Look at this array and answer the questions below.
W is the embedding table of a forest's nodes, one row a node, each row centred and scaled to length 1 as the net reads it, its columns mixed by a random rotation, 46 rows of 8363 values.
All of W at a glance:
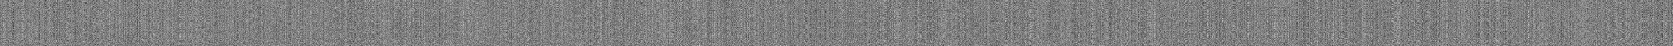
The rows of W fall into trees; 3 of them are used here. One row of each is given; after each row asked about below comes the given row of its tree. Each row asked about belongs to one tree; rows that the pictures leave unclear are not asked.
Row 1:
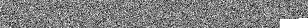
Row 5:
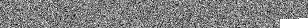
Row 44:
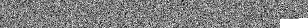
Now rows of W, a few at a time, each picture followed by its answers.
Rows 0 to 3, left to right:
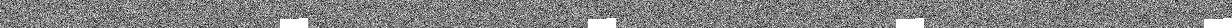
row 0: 1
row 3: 5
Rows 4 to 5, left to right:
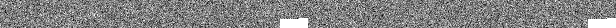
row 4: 1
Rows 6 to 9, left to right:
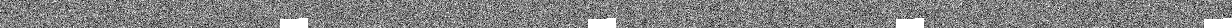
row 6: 1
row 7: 44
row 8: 1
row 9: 5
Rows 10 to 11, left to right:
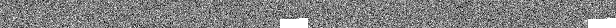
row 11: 5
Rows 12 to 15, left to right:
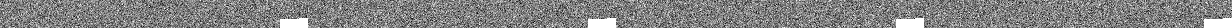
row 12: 5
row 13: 1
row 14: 5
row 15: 44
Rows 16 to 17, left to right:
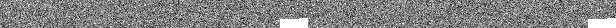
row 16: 5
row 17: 5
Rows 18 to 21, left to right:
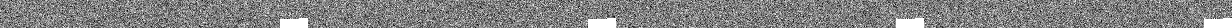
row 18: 1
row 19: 5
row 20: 1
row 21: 1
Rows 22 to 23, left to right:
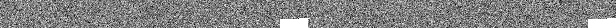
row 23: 5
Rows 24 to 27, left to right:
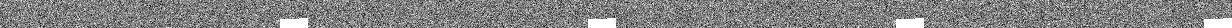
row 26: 5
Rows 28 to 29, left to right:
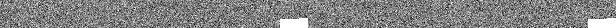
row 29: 1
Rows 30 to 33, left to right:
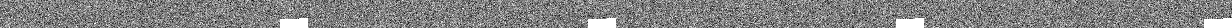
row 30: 5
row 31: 44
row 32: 1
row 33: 5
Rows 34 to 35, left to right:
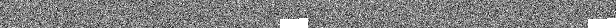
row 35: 5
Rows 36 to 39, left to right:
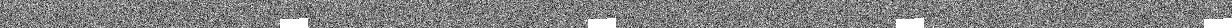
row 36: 5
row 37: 5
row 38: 44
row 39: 5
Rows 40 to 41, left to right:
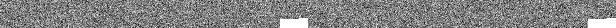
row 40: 1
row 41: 1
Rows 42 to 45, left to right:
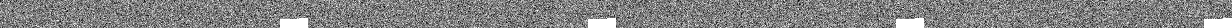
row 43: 5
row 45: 1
